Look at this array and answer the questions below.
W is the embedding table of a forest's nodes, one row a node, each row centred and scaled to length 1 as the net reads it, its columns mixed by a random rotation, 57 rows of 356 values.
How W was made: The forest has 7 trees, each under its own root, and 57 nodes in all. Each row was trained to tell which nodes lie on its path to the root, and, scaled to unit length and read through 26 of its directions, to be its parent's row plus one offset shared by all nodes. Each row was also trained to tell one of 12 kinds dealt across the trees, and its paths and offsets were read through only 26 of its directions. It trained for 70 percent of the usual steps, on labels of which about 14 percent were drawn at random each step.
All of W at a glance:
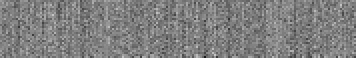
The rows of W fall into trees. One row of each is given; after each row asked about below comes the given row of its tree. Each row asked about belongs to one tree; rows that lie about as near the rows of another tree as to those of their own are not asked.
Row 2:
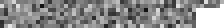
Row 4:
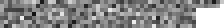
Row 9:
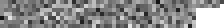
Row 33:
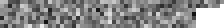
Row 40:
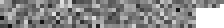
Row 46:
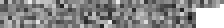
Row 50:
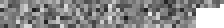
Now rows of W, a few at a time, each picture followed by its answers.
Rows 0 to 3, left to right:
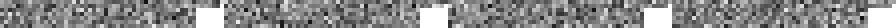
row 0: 4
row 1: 33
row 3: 4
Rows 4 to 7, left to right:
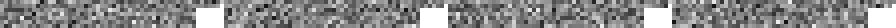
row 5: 50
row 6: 4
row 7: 46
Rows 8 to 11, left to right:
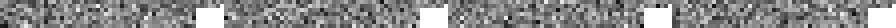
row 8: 40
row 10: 46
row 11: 40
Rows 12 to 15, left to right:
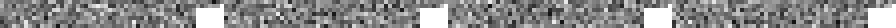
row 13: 46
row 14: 46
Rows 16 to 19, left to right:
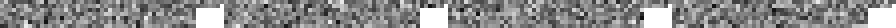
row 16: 40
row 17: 46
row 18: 9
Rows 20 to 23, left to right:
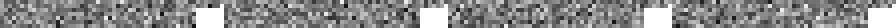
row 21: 40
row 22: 4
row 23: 40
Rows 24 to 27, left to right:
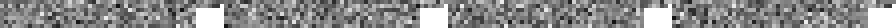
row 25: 40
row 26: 4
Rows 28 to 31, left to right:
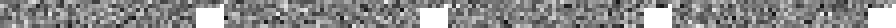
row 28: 50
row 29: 33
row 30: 2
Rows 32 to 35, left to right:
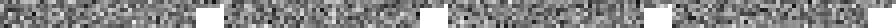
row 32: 4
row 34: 46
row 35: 40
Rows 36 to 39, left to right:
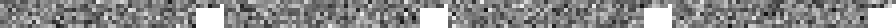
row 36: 46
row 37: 4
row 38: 50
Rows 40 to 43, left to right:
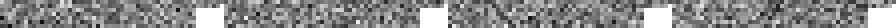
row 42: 9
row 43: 50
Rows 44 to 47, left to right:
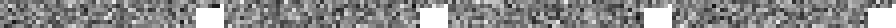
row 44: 4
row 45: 2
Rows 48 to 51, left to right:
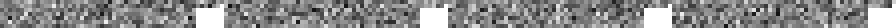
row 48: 46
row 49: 40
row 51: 4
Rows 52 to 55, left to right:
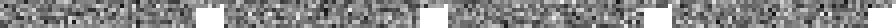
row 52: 40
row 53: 9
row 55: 46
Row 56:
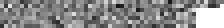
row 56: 2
